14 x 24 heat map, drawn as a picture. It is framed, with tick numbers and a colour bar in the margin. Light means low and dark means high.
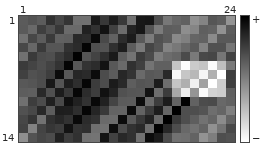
Odd patch: lower, in the middle right. Ninth with the lowest average: middle right. Roughest part: middle right. Histogram: skewed, a long tail of low values. Average level on the scale: 70%.
